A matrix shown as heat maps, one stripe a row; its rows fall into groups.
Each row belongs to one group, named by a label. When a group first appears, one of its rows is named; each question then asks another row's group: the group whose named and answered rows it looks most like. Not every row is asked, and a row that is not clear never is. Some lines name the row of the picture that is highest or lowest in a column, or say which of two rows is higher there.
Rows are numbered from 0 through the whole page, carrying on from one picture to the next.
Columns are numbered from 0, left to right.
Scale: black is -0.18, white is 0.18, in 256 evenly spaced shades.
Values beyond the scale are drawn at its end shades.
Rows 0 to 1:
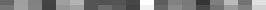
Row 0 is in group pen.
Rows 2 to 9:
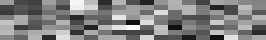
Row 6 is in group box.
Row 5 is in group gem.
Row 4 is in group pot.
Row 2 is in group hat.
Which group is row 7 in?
pot
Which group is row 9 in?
pen
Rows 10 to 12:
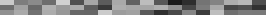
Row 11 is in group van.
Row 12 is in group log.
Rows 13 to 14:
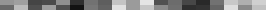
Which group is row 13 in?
gem
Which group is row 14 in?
gem
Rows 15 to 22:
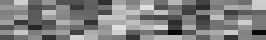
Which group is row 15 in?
gem
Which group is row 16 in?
gem
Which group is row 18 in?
log
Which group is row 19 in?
pot
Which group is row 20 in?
pot
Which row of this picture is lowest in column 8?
22
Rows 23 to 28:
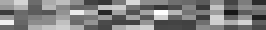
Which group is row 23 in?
van
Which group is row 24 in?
log
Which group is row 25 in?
hat
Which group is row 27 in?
box
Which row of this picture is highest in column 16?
27
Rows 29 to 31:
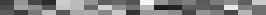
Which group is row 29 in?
pen
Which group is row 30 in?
pen
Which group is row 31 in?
hat
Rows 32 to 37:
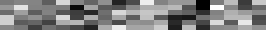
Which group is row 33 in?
gem
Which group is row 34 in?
gem
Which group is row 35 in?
box
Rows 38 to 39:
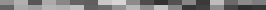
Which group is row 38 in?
log
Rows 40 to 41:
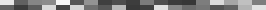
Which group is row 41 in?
hat
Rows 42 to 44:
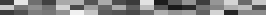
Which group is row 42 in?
pen
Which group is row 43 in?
box
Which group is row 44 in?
hat
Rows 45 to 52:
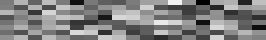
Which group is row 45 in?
gem
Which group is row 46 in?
pen
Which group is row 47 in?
van
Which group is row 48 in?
van
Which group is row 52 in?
log
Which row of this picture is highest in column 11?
49
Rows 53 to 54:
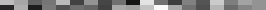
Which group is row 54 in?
gem
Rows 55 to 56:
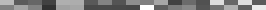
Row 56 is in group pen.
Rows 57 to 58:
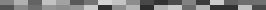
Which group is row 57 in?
log
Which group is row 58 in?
hat
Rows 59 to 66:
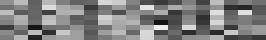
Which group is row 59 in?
log
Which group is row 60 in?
van
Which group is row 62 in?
log
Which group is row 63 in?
log
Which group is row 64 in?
pot
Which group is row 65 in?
pen
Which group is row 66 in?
van
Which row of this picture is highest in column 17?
61
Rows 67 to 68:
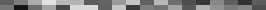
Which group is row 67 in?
van
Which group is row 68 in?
hat
